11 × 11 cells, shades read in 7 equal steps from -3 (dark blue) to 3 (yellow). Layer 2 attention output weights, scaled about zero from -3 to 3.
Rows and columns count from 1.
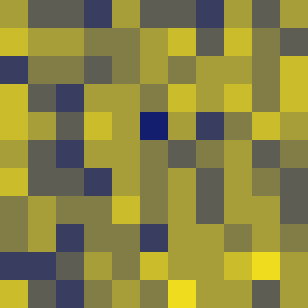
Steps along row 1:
down same down up down same down up down up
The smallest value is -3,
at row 5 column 6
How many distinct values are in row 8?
4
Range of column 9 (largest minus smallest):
2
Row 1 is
1 -1 -1 -2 1 -1 -1 -2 1 -1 1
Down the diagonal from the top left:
1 1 0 1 1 0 1 -1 0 3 1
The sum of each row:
-5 7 2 8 4 -1 -1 4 0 6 5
